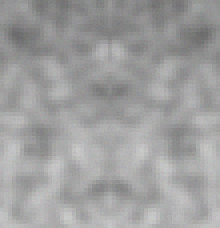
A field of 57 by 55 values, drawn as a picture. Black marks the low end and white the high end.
Grain: blotchy. Mirror symmetry: left to right. Odd rows or columns: none. Slope: up to the bottom.
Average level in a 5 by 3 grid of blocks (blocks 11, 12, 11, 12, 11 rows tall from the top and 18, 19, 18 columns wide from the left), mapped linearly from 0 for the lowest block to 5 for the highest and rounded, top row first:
0 0 0 / 2 2 2 / 3 3 3 / 4 5 4 / 5 4 5
